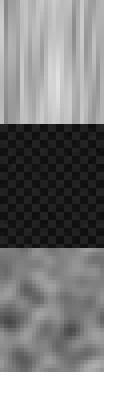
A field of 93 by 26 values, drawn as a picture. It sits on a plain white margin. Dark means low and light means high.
It is made of 3 by 1 panels. Panel 1,1: high, streaked downward. Panel 2,1: very low, checkered, faint in contrast. Panel 3,1: middling, blotchy.
